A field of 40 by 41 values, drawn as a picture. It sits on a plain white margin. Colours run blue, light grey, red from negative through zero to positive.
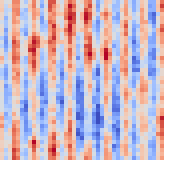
Ninth with the highest average: top middle. Grain: streaks running down. Stripes: upright, repeating 9 times. Average level on the scale: 50%.
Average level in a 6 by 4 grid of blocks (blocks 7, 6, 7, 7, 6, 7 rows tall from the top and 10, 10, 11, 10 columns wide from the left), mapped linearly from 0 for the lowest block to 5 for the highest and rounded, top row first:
4 5 4 3
4 5 4 3
4 3 3 2
2 1 1 3
2 2 0 4
4 4 2 3
